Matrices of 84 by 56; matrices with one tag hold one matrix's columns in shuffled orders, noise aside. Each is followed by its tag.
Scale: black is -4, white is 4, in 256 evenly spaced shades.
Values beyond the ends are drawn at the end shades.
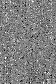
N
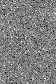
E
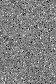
E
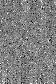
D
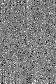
D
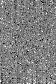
D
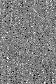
N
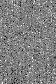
N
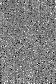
D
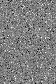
E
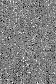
N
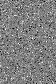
E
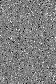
E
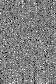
D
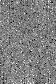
D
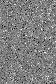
E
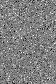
E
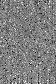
D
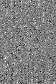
N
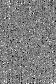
D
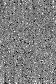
D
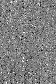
N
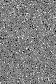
E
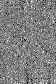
D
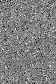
E
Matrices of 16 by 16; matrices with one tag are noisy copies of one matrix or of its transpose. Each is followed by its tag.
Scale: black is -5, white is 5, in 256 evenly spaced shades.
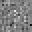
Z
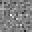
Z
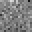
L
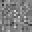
Z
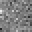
L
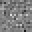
Z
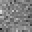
L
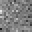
L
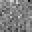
L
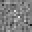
Z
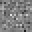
Z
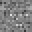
Z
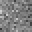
L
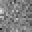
L
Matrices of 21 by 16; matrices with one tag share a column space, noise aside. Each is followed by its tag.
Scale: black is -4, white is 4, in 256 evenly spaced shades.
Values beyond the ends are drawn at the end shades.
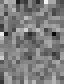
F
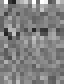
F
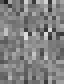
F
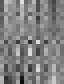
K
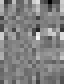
F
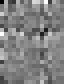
F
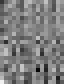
K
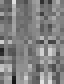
K
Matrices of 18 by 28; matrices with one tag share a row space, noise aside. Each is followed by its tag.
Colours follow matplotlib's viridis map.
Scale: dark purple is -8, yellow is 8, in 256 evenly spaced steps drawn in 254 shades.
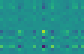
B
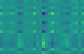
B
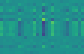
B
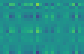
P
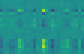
B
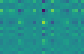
B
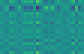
P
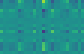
B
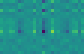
B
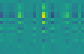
B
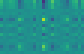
B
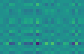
P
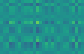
P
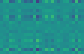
P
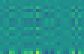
P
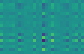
B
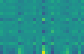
B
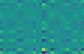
B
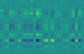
P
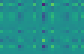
B
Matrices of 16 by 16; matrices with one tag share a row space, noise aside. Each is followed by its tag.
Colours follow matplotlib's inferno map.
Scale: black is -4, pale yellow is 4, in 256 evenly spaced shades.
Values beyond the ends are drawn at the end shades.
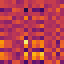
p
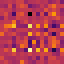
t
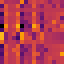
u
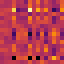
t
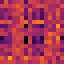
p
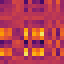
p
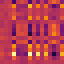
t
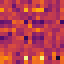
p
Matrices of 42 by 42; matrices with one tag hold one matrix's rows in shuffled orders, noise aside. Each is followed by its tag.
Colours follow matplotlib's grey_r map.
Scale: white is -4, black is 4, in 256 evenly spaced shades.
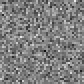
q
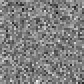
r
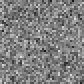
q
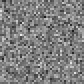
q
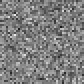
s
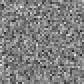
q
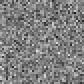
r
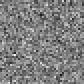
s
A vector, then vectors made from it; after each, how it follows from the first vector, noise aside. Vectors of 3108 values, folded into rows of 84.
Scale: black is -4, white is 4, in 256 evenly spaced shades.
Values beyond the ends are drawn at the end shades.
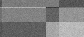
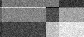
scaled up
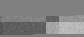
partly zeroed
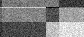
scaled up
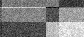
scaled up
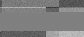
partly zeroed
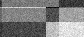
scaled up
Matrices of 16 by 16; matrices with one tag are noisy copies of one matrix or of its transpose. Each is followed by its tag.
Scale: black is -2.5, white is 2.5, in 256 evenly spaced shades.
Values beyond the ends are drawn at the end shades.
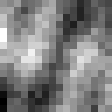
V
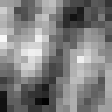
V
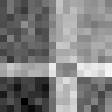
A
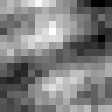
V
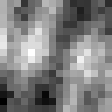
V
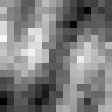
V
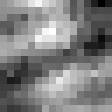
V
